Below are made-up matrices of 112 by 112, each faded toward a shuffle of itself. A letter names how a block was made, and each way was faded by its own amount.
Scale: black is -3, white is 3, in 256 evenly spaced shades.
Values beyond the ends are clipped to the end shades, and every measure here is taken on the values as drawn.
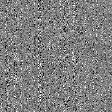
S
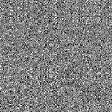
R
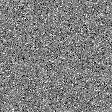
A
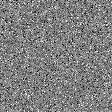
A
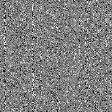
S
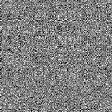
R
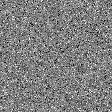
A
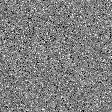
A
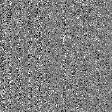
S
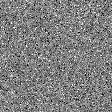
A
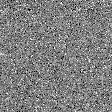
A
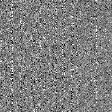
S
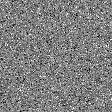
A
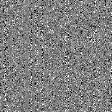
S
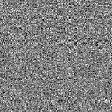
R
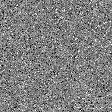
A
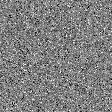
A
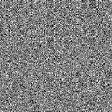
R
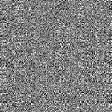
R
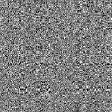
R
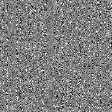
S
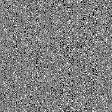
S
